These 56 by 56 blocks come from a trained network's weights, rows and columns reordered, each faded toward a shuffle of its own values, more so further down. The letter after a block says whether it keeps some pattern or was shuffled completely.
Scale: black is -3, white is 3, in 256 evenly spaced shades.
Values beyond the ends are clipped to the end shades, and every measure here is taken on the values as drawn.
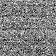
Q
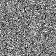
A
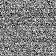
Q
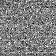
Q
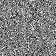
A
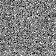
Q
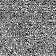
Q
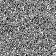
A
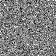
A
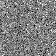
A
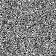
A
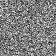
A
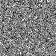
A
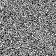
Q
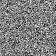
A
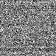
Q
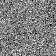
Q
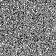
A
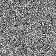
A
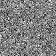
A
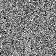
A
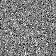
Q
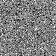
A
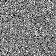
A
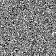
A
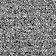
Q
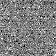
Q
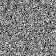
A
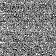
Q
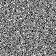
A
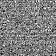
Q
